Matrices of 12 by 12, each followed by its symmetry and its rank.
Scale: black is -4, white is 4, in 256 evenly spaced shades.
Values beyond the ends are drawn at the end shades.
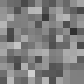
antisymmetric, full rank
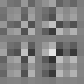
symmetric, rank one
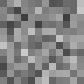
neither, full rank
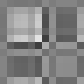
symmetric, rank one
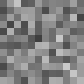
neither, full rank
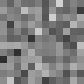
antisymmetric, full rank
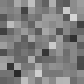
antisymmetric, full rank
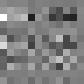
neither, rank two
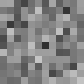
neither, full rank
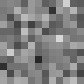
antisymmetric, full rank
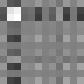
symmetric, rank one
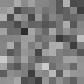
neither, full rank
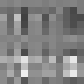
neither, rank two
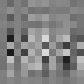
neither, rank two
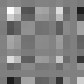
symmetric, rank one
